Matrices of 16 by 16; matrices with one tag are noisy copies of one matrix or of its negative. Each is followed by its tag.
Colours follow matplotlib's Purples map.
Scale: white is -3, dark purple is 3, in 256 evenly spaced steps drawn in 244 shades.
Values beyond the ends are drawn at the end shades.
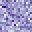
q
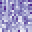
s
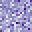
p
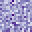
p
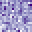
s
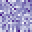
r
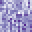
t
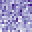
s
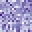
r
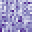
s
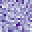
q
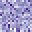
r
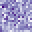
q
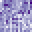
t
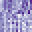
t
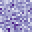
p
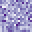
q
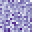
p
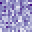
s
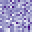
p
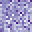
p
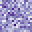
q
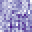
t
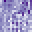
t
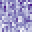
s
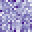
r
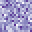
q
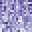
s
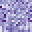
q
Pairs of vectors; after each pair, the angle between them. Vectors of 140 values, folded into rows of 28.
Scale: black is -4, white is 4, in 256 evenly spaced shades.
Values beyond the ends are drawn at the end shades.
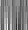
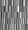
orthogonal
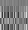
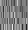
partly opposed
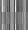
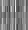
nearly parallel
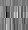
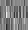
nearly opposite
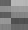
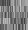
partly aligned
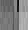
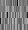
orthogonal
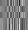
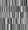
partly opposed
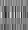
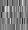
partly opposed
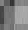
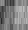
nearly parallel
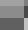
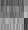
nearly opposite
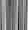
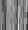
nearly opposite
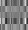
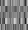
nearly opposite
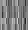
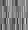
nearly opposite
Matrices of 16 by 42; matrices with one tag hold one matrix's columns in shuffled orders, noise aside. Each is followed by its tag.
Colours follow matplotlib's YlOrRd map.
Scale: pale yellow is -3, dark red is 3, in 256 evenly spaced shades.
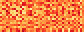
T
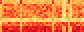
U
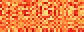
T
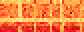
U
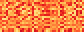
T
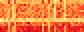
U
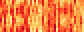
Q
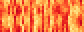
Q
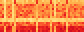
U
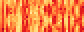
Q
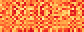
T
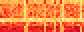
U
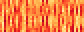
Q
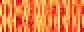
Q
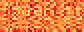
T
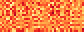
T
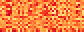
T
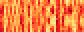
Q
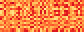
T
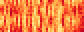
Q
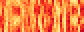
Q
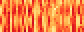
Q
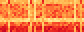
U
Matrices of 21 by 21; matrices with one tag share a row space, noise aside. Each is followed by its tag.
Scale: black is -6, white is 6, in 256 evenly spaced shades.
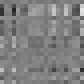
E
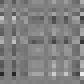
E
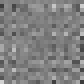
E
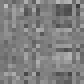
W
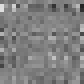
E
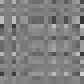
E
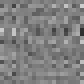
E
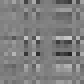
W
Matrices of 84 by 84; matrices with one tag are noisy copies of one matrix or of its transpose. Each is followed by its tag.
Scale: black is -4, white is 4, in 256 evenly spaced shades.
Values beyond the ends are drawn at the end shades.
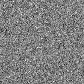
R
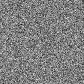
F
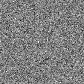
R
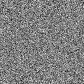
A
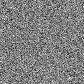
A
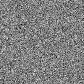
F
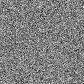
A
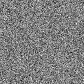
A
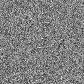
R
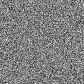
A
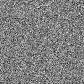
F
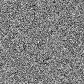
R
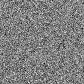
R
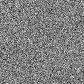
A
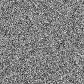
R
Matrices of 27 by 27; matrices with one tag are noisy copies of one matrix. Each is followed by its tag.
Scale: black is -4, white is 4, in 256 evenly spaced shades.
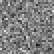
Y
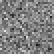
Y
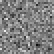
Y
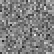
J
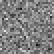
Y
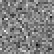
Y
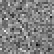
Y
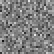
J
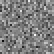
J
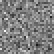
Y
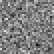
Y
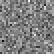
J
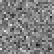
Y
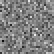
J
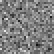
Y
